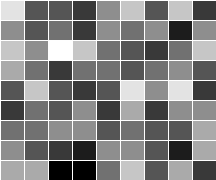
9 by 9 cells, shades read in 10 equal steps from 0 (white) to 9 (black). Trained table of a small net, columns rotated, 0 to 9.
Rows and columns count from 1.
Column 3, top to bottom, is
6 5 0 7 6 6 4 7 9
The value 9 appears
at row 9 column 3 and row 9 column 4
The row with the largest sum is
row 8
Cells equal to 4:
16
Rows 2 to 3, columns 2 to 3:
6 5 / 4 0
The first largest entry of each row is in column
4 8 7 3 4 1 5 4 3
